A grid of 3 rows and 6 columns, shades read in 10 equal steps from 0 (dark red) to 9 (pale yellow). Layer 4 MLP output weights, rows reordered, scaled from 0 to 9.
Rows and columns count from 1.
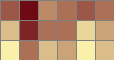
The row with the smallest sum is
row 1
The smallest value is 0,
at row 1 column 2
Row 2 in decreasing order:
8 7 6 4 4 1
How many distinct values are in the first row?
4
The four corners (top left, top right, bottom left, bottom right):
3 4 9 7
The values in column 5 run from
3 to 9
